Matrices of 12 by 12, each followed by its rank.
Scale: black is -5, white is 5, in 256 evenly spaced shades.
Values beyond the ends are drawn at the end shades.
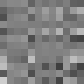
two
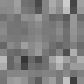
two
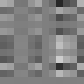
one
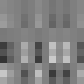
one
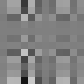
one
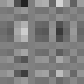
one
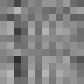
two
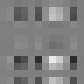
one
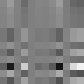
one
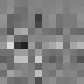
two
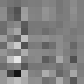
two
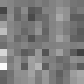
two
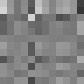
two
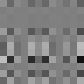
one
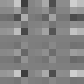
one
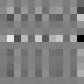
one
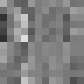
two
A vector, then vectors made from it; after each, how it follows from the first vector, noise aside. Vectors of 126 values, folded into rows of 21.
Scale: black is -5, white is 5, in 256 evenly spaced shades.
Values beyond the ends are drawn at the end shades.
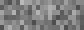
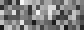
scaled up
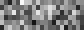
scaled up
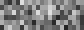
scaled up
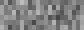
sign-scrambled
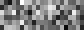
scaled up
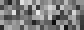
scaled up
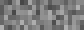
sign-scrambled
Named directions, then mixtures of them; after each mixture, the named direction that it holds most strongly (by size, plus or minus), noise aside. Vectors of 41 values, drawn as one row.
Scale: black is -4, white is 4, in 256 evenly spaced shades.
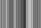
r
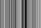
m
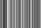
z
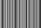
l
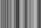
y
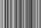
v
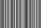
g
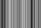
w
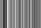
z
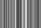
m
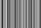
l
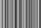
v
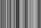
y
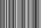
v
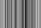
m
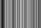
v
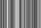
y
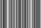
z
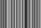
z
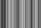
w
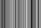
w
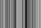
m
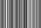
r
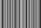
l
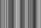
y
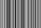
g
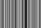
m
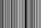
m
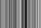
m
